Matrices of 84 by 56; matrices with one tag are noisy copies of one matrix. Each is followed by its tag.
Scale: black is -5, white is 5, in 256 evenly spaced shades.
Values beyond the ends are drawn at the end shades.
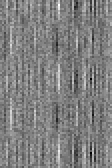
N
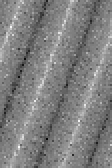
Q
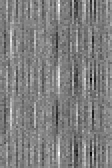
N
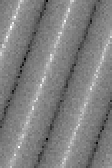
Q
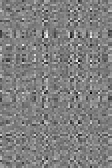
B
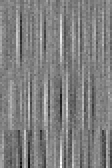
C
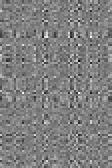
B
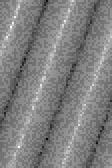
Q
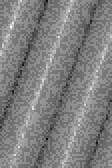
Q
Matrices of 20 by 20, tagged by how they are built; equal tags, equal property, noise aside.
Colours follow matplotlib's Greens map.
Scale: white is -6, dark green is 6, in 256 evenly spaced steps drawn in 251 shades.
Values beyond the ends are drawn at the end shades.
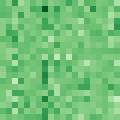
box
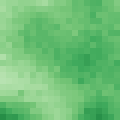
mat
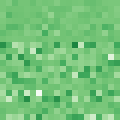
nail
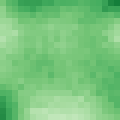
mat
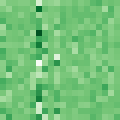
box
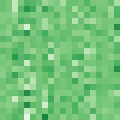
box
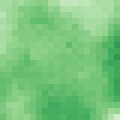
mat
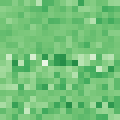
nail
